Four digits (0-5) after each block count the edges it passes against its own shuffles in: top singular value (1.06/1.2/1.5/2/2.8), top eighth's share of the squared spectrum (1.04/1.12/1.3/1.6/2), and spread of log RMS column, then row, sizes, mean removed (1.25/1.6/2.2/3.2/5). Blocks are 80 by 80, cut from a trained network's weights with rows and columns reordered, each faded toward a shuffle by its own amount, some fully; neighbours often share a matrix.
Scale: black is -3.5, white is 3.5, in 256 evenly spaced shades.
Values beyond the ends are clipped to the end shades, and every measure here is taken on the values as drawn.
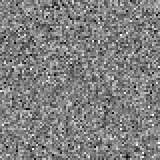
0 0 0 0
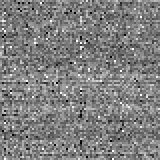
3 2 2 0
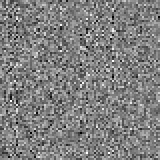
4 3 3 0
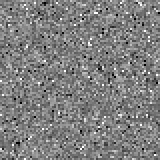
0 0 0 0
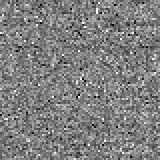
1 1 0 0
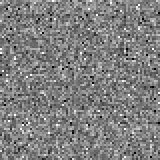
1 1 0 0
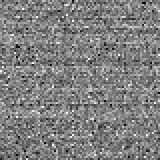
3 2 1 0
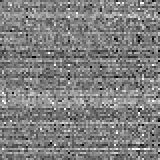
4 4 2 2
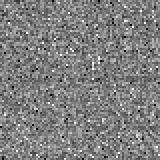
0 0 0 0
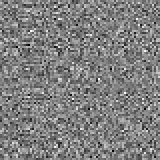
4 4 2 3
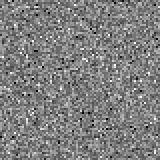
0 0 0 0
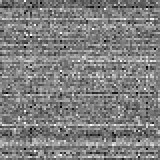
4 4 2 3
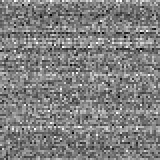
4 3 1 2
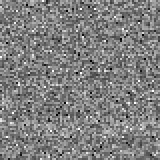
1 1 0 0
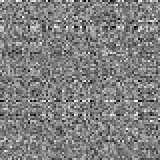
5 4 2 3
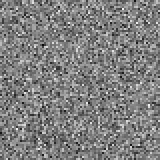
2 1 0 0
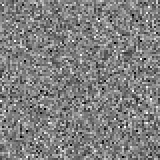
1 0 0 0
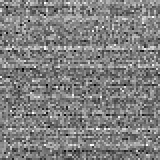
4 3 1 2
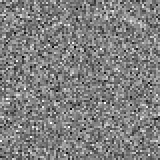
1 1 0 0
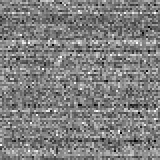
4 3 1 2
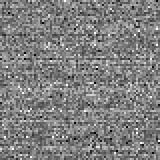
3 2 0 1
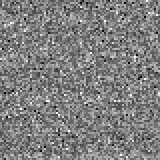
1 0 0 0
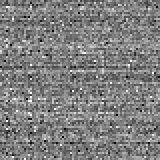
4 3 1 1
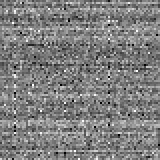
4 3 2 1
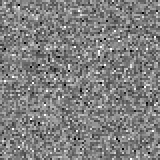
1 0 0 0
